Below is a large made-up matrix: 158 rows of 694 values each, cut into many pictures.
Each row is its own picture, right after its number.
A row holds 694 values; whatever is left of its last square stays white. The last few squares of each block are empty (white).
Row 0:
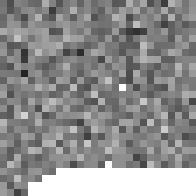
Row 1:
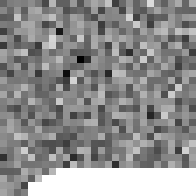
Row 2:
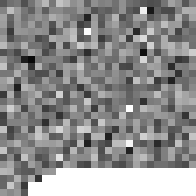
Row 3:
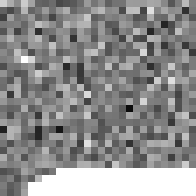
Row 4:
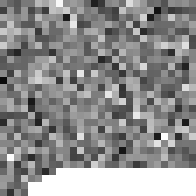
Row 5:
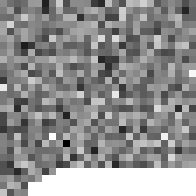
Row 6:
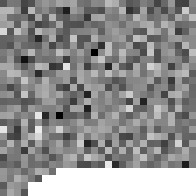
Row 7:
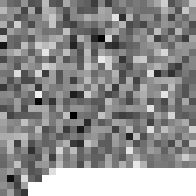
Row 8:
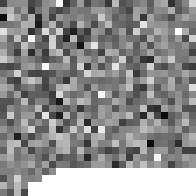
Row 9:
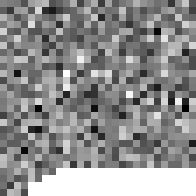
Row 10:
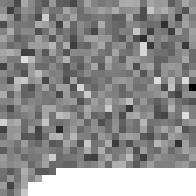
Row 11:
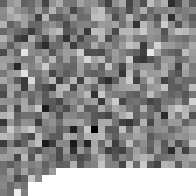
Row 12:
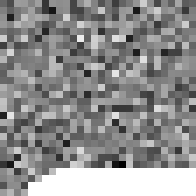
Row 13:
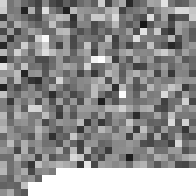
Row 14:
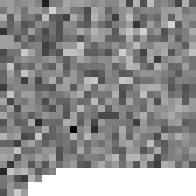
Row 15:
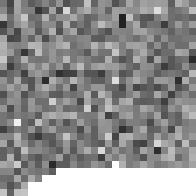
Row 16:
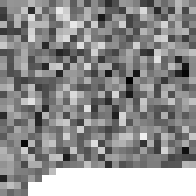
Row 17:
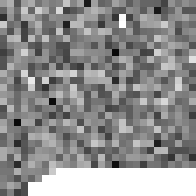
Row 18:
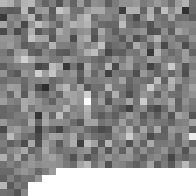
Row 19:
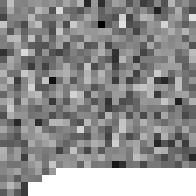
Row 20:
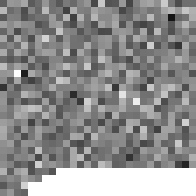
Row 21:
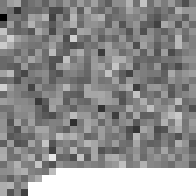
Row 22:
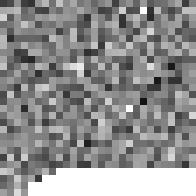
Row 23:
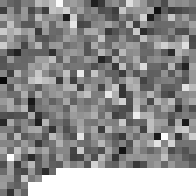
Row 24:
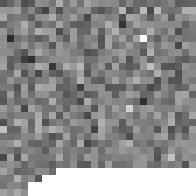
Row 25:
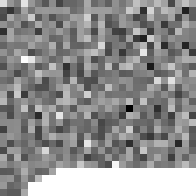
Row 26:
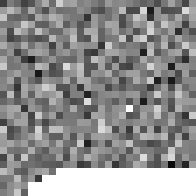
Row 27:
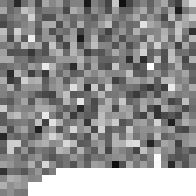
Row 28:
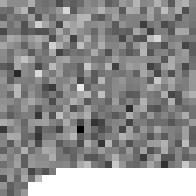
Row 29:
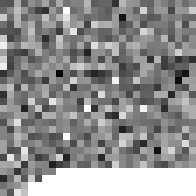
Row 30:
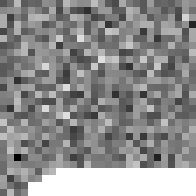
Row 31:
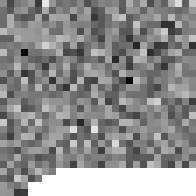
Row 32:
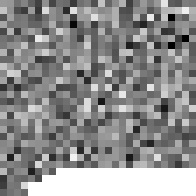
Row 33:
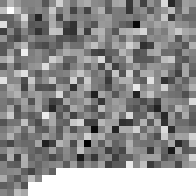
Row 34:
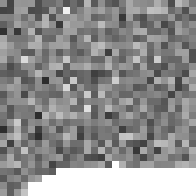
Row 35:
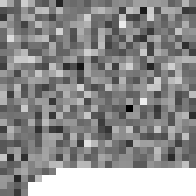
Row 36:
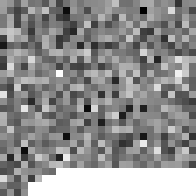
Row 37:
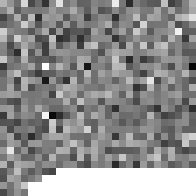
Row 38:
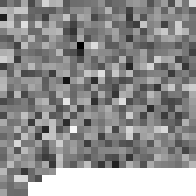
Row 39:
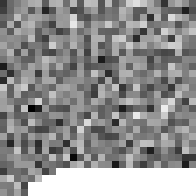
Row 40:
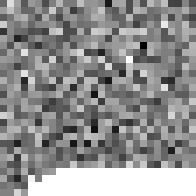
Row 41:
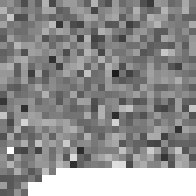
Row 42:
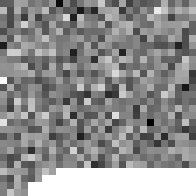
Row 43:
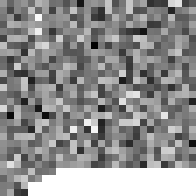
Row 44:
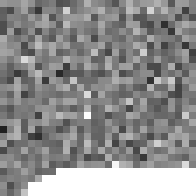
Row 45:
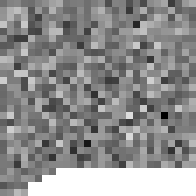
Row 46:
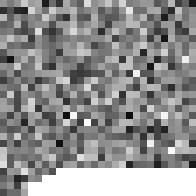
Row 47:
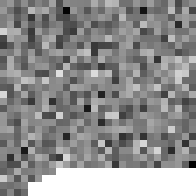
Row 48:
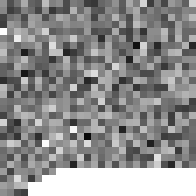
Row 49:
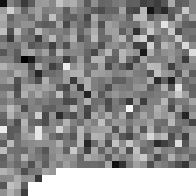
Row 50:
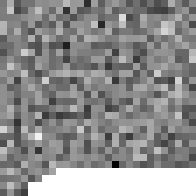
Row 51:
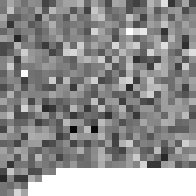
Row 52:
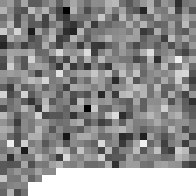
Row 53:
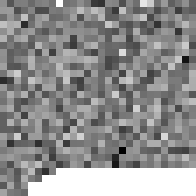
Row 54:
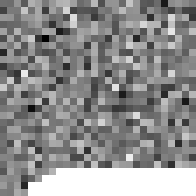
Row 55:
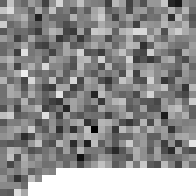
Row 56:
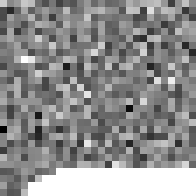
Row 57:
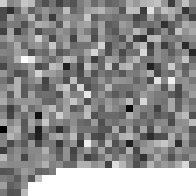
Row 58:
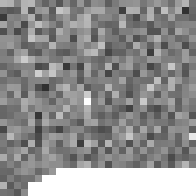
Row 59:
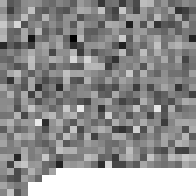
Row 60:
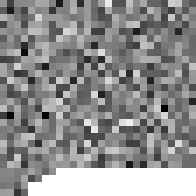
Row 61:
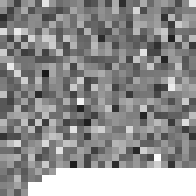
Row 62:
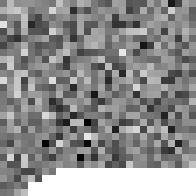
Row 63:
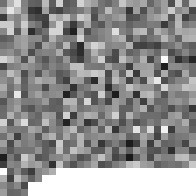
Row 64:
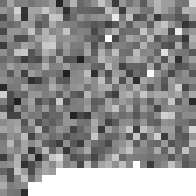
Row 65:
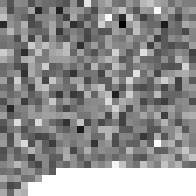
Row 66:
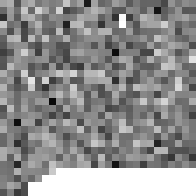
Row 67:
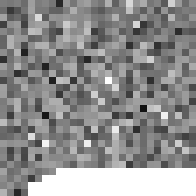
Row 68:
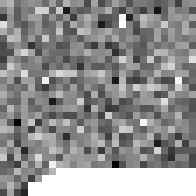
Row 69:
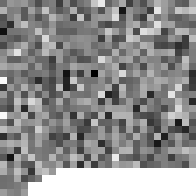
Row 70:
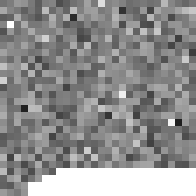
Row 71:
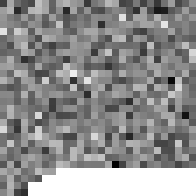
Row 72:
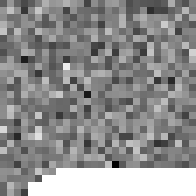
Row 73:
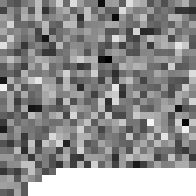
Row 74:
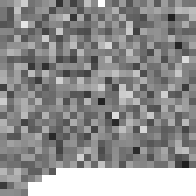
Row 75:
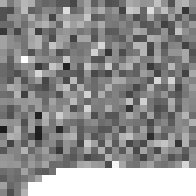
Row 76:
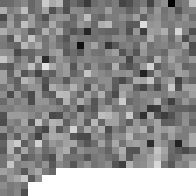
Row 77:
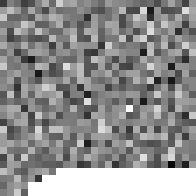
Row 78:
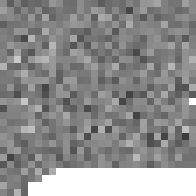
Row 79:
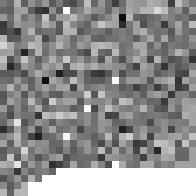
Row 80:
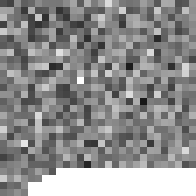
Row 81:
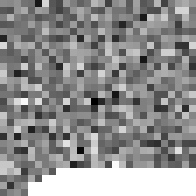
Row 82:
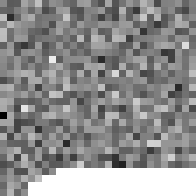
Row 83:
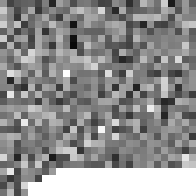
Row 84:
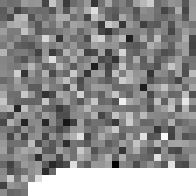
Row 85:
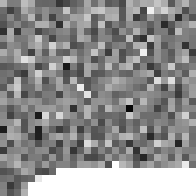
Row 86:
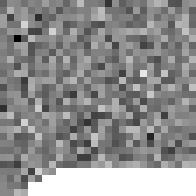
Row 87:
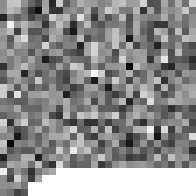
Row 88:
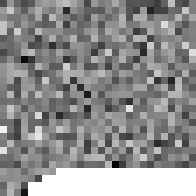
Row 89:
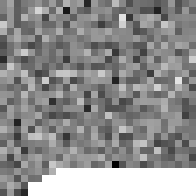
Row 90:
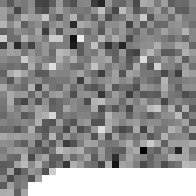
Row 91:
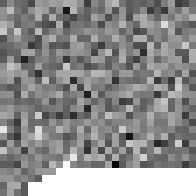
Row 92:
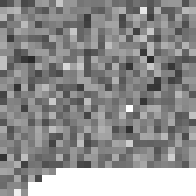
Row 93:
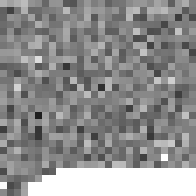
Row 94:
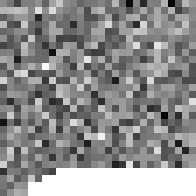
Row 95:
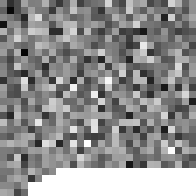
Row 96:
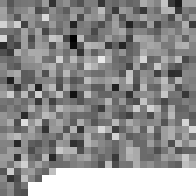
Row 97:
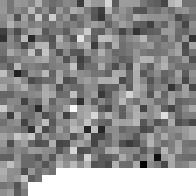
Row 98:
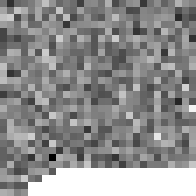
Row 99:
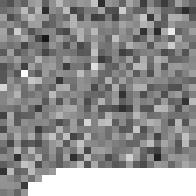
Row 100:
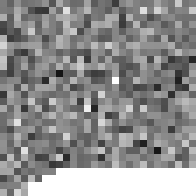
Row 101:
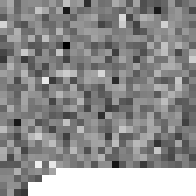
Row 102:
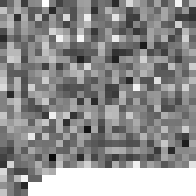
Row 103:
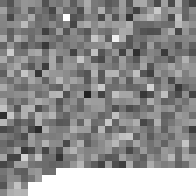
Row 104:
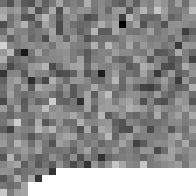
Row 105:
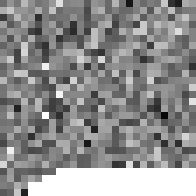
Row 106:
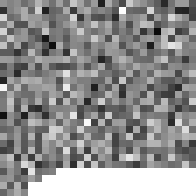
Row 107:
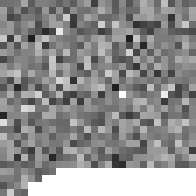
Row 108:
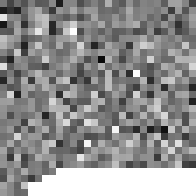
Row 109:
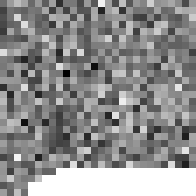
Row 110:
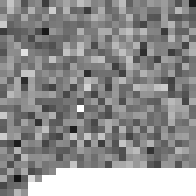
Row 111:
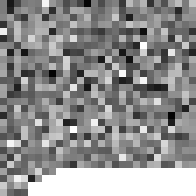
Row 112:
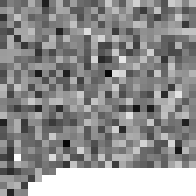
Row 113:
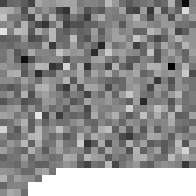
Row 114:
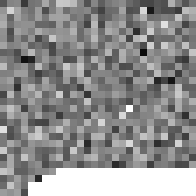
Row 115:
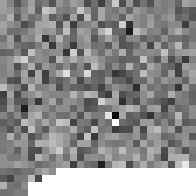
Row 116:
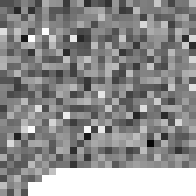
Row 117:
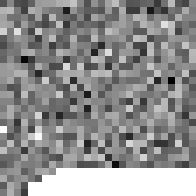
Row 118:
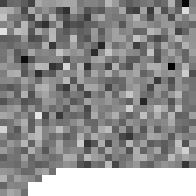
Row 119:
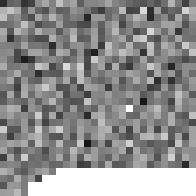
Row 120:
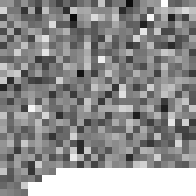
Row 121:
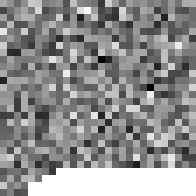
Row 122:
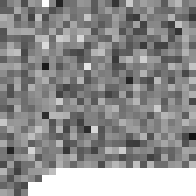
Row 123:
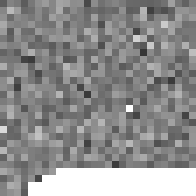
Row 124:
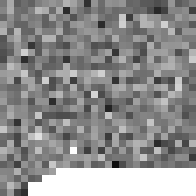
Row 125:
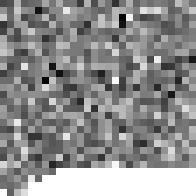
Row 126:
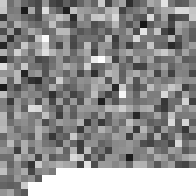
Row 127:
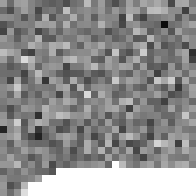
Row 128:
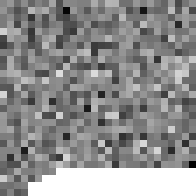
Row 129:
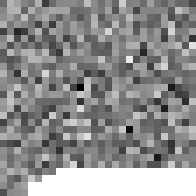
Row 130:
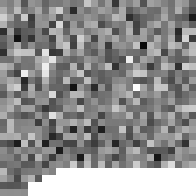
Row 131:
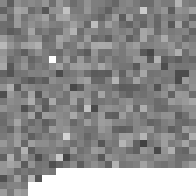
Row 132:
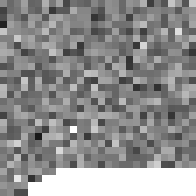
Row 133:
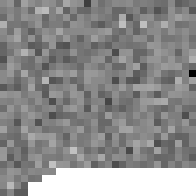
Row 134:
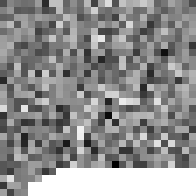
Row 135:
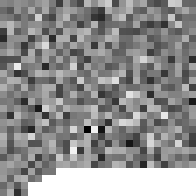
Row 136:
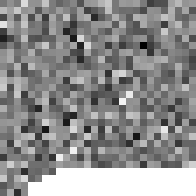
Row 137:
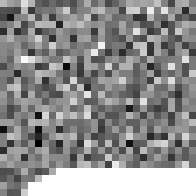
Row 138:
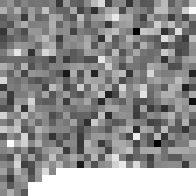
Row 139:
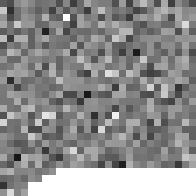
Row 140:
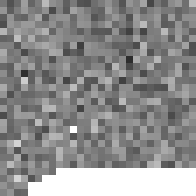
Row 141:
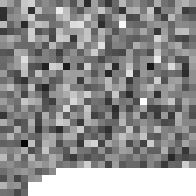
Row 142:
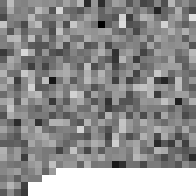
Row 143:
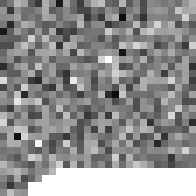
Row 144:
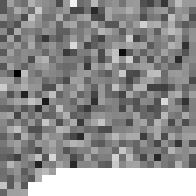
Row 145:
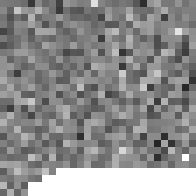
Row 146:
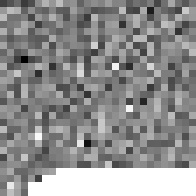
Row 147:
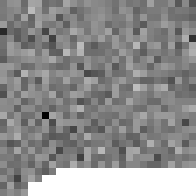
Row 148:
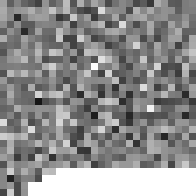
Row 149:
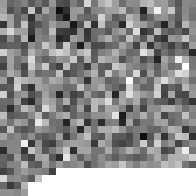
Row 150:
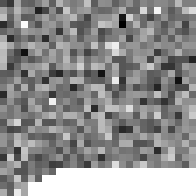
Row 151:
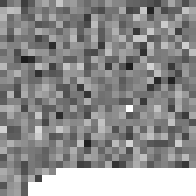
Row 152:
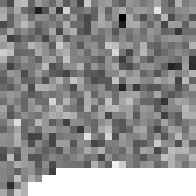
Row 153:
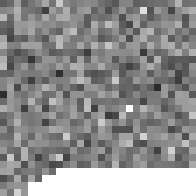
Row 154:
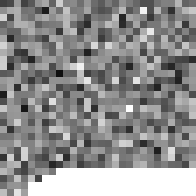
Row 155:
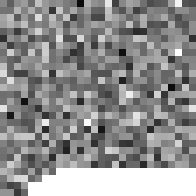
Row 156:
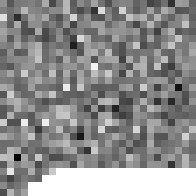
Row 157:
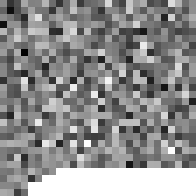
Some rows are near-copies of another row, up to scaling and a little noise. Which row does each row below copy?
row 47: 128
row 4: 23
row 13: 126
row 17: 66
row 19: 142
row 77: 26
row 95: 157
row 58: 18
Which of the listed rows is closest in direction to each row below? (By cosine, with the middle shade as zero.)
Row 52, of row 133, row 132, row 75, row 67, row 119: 133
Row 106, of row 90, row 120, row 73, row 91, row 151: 73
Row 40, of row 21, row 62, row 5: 62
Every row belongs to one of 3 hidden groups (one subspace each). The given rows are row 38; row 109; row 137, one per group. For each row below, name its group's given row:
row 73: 109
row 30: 109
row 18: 137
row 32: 109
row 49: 137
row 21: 38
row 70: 109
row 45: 38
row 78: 38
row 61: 38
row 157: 38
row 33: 38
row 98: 38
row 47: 137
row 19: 137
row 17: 137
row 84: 109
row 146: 137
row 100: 137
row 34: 137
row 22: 137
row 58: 137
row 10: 137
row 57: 137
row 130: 38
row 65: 137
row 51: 38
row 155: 38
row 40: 38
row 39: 109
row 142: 137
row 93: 137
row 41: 109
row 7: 109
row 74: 109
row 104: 137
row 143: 109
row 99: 109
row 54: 109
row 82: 109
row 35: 137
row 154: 137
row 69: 109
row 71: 137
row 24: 137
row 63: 38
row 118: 137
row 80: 137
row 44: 137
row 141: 137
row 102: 38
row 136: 38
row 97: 38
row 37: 38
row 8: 38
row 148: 109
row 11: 38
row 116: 38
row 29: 137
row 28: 137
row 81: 109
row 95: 38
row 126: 109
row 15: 137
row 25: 137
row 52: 137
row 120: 109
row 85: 137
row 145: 109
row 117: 137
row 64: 109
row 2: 137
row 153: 137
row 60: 38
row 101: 137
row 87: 38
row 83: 109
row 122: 38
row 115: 109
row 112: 109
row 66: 137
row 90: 109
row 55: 38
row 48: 38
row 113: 137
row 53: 109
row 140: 38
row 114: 137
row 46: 38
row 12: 109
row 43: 38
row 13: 109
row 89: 137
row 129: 38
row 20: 109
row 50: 137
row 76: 38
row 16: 137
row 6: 137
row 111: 38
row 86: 38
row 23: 109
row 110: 38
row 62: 38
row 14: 38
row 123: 137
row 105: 38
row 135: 38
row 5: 109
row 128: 137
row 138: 109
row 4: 109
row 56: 137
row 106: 109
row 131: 137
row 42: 109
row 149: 137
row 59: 109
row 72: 137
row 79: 137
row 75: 137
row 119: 137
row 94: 38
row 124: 137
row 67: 38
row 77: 137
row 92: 137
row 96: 109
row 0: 38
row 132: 38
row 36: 137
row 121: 109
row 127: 137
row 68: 137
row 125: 137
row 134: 109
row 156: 109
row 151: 137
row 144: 109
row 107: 109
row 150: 137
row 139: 109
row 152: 137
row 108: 38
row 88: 137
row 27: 38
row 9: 109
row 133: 137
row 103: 109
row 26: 137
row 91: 137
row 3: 137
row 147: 38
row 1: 109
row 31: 38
